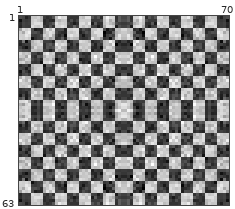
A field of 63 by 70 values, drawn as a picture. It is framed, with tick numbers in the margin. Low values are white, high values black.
Odd rows or columns: none. Grain: checkered. Mirror symmetry: left to right and top to bottom. Slope: none. Histogram: two levels.
